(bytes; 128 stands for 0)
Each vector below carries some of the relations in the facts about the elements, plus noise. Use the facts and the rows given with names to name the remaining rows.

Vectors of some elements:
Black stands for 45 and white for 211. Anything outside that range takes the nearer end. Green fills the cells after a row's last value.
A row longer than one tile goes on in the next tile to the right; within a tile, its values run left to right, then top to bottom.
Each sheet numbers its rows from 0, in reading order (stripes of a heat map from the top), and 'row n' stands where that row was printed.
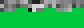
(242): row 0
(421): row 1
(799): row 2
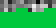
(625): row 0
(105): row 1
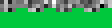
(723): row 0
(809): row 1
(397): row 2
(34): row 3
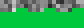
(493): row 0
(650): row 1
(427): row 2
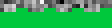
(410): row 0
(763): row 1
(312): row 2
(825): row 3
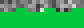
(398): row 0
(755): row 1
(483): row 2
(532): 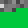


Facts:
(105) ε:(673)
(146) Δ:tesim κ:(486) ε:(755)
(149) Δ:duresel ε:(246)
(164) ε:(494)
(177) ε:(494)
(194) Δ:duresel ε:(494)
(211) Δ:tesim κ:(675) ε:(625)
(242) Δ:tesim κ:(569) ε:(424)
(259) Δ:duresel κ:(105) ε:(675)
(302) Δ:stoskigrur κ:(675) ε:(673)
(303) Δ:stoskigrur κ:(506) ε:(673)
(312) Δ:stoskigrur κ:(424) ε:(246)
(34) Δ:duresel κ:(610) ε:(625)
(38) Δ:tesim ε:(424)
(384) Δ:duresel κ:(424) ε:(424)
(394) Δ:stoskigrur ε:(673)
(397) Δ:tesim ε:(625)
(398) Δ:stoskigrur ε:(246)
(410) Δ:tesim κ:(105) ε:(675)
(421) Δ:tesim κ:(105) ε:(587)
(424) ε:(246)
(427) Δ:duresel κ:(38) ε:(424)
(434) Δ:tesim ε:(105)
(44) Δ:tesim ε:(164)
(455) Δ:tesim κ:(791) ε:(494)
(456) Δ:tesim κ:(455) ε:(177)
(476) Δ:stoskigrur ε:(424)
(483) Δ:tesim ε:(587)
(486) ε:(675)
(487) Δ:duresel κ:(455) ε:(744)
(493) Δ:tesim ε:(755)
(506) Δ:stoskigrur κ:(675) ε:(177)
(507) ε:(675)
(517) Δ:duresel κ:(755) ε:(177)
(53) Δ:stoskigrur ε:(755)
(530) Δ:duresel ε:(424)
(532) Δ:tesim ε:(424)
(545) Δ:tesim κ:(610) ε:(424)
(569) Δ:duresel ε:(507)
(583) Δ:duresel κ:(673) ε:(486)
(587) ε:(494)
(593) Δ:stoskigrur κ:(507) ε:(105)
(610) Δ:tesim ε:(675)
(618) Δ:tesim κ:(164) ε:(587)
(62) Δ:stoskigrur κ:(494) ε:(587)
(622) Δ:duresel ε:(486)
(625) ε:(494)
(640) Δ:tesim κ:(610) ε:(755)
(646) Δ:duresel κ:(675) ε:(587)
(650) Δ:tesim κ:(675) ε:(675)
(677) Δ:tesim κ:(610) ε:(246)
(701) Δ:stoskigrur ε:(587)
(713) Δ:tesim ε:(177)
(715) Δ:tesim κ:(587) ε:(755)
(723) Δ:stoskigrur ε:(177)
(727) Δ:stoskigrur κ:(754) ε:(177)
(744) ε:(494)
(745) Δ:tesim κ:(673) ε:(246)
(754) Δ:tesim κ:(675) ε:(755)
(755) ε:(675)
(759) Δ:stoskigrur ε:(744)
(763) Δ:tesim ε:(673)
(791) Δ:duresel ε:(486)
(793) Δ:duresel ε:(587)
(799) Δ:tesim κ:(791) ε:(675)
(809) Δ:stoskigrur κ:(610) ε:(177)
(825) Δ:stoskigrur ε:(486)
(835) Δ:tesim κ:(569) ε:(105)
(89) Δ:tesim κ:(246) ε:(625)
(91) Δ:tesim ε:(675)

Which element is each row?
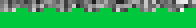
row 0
(507)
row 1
(759)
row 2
(675)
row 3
(793)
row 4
(646)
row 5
(673)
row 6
(640)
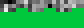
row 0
(506)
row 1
(302)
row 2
(701)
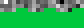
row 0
(791)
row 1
(456)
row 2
(384)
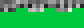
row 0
(211)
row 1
(583)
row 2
(569)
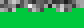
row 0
(610)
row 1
(424)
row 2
(517)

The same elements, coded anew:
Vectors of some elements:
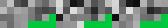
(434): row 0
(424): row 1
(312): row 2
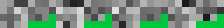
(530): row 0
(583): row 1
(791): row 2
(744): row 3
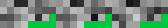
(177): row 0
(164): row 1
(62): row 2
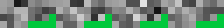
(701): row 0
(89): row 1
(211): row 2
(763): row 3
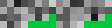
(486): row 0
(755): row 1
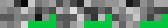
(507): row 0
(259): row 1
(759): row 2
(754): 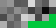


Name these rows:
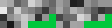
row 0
(455)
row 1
(727)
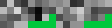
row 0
(105)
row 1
(825)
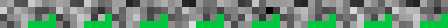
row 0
(799)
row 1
(456)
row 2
(53)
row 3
(246)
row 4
(302)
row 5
(723)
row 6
(427)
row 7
(745)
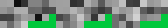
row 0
(587)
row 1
(618)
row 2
(610)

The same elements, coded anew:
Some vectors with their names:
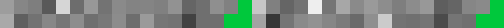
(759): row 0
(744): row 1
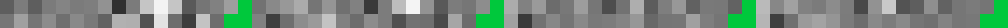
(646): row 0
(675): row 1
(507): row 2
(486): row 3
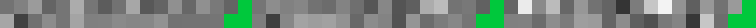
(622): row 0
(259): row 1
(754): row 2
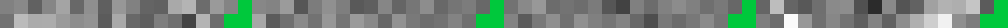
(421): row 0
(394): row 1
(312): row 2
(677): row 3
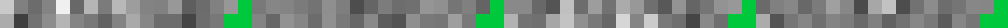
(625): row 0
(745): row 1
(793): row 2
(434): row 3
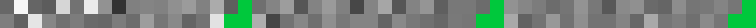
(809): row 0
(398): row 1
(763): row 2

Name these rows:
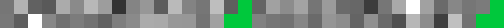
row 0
(34)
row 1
(650)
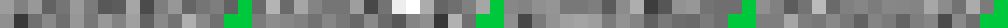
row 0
(755)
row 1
(211)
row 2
(791)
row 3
(89)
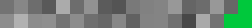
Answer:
(62)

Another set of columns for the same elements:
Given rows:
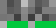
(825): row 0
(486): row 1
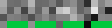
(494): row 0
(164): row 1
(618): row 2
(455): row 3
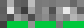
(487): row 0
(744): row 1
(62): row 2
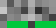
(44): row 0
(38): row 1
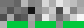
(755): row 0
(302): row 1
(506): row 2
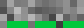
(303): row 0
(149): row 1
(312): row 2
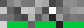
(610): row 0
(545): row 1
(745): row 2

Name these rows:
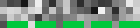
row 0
(421)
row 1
(809)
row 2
(517)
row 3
(105)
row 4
(650)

